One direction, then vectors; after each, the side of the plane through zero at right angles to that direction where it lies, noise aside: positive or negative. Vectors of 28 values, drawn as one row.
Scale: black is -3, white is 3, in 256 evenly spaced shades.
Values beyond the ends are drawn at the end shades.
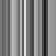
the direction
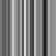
positive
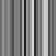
negative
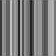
positive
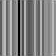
positive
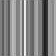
positive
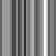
negative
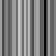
positive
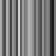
negative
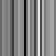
negative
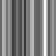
negative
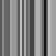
positive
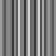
negative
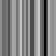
positive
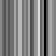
positive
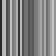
positive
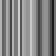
negative
